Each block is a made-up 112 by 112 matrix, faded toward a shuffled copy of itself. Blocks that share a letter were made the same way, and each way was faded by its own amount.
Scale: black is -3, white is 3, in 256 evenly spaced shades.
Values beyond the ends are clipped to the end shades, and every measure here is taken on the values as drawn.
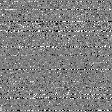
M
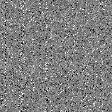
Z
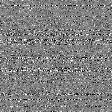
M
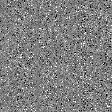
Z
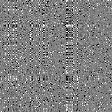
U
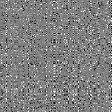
U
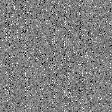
Z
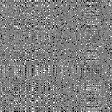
U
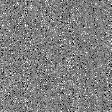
Z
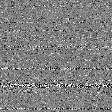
M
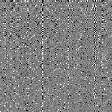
U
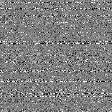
M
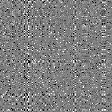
U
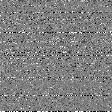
M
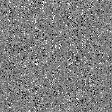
Z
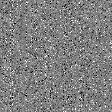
Z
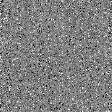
Z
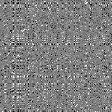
U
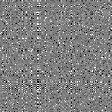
U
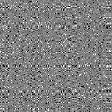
U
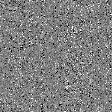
Z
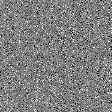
Z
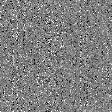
Z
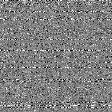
M
